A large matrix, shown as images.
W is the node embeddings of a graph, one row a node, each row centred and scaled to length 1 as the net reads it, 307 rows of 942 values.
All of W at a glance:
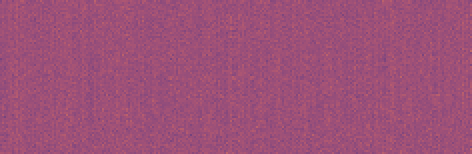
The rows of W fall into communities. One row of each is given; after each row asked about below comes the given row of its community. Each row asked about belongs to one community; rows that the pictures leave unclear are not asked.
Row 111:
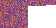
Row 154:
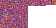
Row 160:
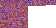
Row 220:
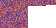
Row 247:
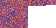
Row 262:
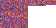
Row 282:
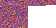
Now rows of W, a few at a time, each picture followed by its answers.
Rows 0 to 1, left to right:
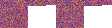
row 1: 220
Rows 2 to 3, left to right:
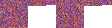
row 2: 220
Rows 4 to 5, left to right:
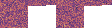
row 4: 220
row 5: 111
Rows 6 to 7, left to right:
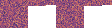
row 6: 111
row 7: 154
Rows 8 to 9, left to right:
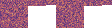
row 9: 247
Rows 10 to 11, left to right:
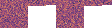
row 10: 247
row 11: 282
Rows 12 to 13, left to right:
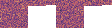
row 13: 154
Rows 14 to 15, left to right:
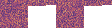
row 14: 111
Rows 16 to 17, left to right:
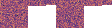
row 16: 220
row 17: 282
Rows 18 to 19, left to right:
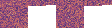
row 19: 247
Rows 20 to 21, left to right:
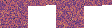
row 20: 262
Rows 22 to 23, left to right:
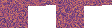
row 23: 154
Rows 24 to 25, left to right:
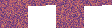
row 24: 282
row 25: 160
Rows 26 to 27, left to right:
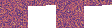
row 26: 282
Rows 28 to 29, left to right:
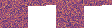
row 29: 160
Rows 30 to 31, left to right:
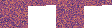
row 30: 247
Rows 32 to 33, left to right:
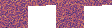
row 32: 282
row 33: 247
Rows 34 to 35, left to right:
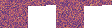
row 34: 160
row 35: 220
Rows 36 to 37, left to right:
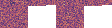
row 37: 160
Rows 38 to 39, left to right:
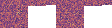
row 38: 262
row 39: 262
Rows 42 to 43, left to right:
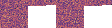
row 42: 154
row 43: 220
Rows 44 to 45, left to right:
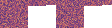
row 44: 247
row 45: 111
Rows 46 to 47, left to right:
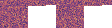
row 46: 111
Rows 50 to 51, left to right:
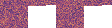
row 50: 154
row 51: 282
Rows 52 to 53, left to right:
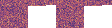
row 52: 154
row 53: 247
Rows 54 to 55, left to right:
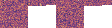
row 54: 220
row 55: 247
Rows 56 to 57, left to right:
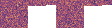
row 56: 220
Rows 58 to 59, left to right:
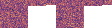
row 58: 262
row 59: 111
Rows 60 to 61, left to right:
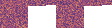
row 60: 282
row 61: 154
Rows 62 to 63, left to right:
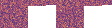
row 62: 160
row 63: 282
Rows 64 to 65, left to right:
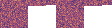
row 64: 262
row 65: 160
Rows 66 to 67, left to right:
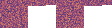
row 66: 111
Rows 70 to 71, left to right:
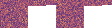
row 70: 220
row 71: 282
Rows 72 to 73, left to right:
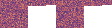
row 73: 111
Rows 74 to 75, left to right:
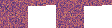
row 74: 262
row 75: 262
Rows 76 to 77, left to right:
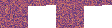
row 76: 160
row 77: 282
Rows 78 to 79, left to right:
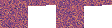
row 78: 247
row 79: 154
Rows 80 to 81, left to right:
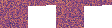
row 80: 247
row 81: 160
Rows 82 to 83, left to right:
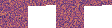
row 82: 262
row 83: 160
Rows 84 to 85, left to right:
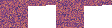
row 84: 282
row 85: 220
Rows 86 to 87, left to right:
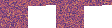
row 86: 282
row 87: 154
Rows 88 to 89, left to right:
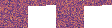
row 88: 160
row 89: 111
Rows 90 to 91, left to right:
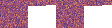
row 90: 262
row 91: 154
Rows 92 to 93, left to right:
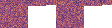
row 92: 160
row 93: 111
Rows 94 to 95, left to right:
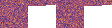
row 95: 154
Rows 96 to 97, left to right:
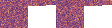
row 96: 282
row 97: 220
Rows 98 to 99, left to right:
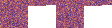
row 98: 247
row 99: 111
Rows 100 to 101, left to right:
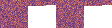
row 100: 282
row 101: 247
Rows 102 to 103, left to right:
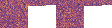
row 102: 247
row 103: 262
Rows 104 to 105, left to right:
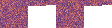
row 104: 111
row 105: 220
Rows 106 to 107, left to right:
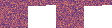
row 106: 262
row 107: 282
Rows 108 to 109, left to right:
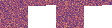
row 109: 282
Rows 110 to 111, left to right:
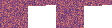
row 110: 282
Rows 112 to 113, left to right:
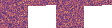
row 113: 262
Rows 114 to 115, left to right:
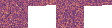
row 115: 154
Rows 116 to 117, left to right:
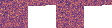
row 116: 262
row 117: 154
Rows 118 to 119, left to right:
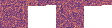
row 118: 111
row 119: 282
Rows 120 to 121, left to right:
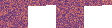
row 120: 111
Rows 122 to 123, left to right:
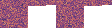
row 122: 111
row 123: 282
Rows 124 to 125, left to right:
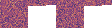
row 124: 247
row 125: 111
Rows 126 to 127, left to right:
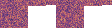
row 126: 220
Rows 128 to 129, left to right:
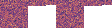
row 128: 154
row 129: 282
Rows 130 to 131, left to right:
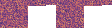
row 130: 220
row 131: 154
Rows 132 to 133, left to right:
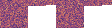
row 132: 160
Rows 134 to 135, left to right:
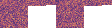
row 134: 111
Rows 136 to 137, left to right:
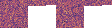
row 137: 282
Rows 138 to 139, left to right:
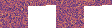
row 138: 262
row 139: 111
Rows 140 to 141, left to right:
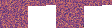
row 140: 111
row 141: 160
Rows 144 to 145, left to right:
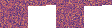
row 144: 282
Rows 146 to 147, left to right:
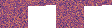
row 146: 111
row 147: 160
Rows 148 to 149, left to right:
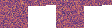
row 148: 160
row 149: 220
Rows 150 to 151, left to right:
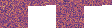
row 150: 247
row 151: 160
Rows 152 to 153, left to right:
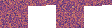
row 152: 262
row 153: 262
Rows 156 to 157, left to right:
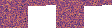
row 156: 111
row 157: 220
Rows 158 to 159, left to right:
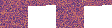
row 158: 262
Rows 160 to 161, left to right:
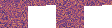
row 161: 247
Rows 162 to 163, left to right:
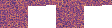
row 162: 220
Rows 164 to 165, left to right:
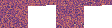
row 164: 154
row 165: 111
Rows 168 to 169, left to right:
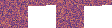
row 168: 111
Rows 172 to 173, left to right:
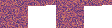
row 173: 262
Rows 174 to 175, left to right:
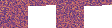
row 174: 247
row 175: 154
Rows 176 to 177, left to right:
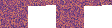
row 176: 262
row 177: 154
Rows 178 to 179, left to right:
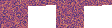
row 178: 282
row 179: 282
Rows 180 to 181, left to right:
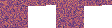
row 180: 111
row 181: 247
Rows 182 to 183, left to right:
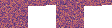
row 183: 154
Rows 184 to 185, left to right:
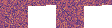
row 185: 111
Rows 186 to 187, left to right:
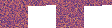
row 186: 247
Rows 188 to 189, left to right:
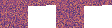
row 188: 262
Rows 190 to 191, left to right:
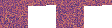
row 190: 154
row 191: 111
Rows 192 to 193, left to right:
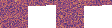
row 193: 154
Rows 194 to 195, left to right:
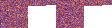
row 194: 220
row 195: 282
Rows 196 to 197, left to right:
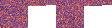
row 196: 111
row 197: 154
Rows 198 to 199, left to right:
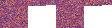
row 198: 111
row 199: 262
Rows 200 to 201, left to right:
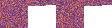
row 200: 111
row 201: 154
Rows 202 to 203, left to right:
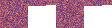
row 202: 160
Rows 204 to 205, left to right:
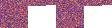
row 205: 262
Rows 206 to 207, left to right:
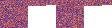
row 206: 111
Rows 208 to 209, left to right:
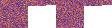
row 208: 111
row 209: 247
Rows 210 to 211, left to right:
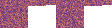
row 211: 154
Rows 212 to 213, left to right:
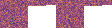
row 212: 111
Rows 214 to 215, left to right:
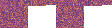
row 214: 160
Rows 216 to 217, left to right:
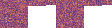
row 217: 154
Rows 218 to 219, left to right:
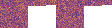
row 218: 220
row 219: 111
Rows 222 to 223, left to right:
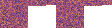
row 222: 282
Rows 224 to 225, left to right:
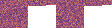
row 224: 282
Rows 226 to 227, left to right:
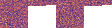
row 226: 154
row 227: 282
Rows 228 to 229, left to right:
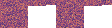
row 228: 220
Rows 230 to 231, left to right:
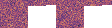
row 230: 220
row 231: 111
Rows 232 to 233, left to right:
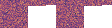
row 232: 160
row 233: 160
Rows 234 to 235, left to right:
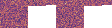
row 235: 282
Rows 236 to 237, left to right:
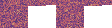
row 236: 262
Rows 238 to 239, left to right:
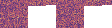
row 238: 262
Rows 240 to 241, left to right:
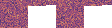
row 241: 111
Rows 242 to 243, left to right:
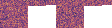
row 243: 282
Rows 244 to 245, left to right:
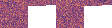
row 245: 282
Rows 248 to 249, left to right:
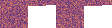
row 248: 282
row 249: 154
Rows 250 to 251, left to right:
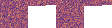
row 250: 262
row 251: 160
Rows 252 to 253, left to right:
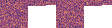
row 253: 262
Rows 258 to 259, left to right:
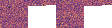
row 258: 247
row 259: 262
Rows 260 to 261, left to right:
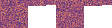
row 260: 220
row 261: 262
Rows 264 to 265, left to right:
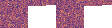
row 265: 154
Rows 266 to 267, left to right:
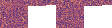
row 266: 282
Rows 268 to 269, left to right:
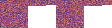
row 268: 282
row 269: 154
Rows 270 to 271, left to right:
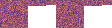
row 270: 154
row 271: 282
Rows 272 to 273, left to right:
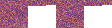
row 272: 282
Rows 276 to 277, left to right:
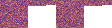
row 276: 111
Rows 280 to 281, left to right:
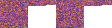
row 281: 111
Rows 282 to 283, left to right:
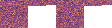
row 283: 160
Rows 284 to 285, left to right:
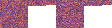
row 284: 247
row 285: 111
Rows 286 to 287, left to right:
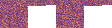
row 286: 154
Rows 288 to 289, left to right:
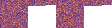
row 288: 282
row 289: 282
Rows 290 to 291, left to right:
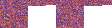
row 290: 282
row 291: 220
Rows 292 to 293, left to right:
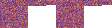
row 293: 220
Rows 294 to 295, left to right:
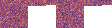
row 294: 262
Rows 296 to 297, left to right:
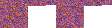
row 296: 160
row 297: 111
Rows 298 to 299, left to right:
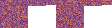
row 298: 111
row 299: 282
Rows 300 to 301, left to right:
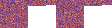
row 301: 262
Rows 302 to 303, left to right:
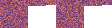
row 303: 160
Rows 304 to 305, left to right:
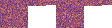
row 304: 220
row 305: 262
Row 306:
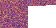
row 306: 247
